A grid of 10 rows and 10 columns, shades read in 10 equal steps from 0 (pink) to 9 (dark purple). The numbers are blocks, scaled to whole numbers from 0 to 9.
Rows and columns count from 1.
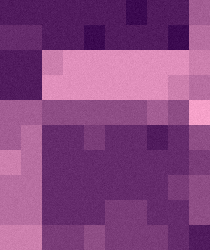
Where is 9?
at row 1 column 7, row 2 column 5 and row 2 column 9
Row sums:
77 75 26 27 42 61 60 59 58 54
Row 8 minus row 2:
-4 -4 -1 -1 -2 -1 -1 -1 -3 2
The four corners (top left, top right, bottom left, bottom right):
8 4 2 8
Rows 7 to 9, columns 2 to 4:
3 7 7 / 3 7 7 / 3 7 7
